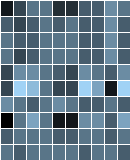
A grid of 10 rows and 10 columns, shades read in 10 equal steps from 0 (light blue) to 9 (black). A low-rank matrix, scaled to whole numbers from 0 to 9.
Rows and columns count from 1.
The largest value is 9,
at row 8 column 1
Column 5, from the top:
7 5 4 4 5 6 3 8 5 4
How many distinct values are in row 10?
2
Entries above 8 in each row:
0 0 0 0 0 0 0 1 0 0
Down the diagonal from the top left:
8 6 5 4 5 6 5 3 5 5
